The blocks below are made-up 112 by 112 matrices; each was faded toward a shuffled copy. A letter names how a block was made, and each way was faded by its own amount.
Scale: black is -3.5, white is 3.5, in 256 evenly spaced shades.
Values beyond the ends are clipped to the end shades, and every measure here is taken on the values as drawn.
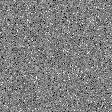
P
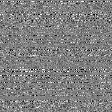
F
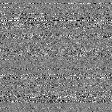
F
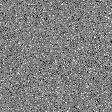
P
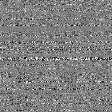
F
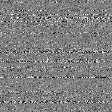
F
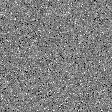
P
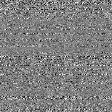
F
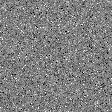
P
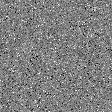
P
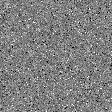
P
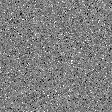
P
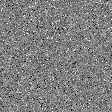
P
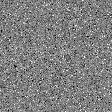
P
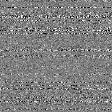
F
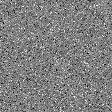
P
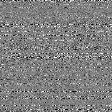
F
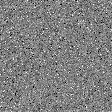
P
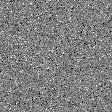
P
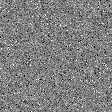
P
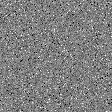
P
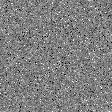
P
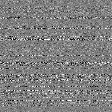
F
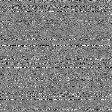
F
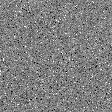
P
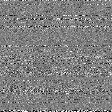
F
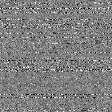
F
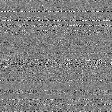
F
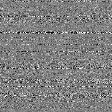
F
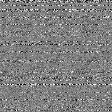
F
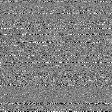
F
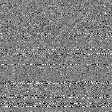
F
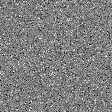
P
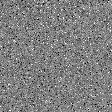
P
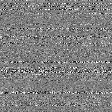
F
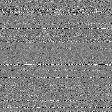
F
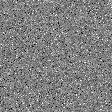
P
